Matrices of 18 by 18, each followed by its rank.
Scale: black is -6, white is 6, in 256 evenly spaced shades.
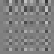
one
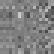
three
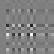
one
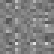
three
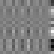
one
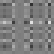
one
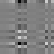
one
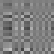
one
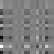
one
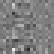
three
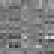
three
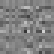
three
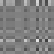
one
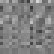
three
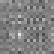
three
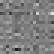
three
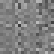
three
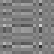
one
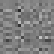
three
